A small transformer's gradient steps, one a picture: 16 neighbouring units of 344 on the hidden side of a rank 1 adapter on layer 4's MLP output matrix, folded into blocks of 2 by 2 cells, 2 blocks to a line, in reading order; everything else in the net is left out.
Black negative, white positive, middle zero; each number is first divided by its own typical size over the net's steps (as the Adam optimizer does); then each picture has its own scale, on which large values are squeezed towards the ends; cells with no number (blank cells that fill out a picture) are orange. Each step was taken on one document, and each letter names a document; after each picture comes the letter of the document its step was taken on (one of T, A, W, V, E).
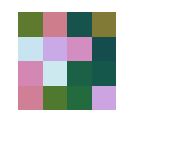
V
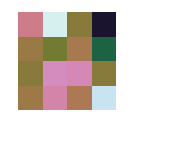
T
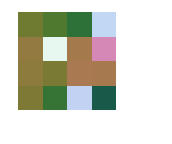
T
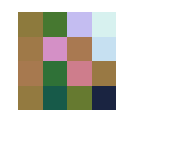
T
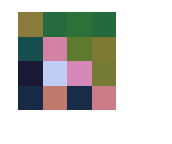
V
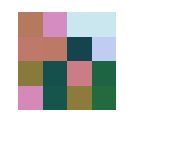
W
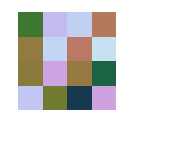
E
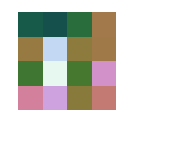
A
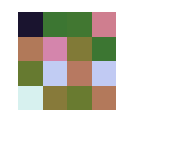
A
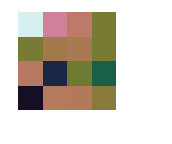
A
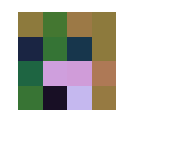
V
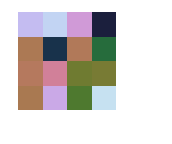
T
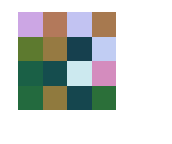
V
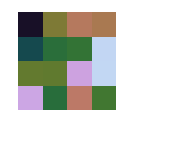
V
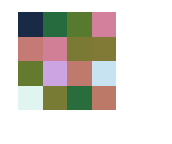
A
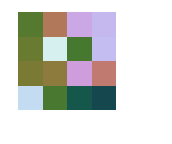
E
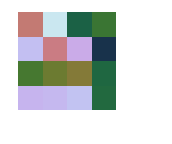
W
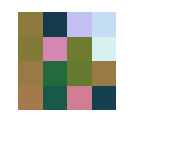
T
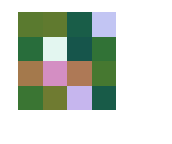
E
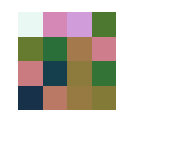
A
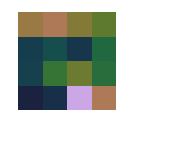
V
